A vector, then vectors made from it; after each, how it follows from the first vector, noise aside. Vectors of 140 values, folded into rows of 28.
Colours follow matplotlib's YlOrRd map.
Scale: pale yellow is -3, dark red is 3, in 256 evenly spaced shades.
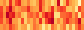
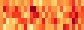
reversed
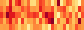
copied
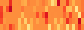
partly zeroed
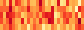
copied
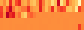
partly zeroed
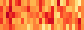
copied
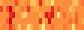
partly zeroed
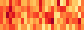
copied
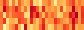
reversed
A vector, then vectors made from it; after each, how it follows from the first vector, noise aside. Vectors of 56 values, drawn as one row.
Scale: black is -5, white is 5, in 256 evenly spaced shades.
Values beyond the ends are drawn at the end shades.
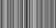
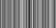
reversed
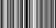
scaled up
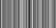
reversed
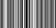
scaled up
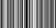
scaled up
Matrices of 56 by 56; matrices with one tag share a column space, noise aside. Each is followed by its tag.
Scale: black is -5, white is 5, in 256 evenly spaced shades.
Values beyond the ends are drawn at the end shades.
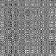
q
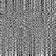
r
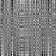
r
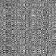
q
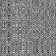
q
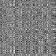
q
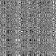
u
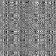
u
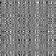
u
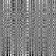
r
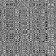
q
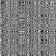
u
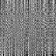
r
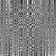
r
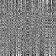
r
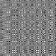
q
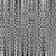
r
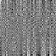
r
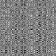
q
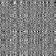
u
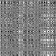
u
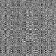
q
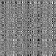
u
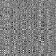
q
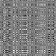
q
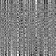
r
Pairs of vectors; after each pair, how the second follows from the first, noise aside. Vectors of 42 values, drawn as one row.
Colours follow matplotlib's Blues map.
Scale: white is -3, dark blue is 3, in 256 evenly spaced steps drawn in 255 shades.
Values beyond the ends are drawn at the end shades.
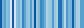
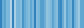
shrunk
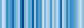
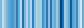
reversed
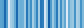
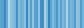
shrunk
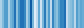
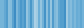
shrunk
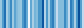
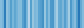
shrunk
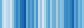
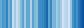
wrapped around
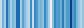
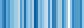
wrapped around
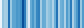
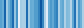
wrapped around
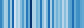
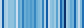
wrapped around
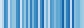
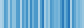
shrunk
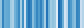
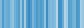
shrunk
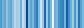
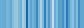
shrunk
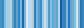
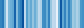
reversed
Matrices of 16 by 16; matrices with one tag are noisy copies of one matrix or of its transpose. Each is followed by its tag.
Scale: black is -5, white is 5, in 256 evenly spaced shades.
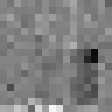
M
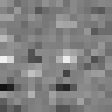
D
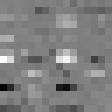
D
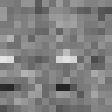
D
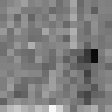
M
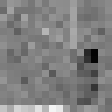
M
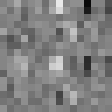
D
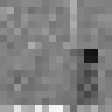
M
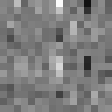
D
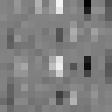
D
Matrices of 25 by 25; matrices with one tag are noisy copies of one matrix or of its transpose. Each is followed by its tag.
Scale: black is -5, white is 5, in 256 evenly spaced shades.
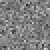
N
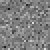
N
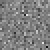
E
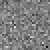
E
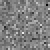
N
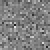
E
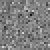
N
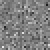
N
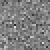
E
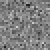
N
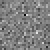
E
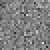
E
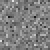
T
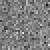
N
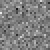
T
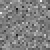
T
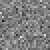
T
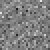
T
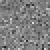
N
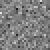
T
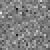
T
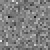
T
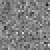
N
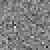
E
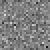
E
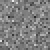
T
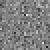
E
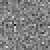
E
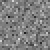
T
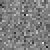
E
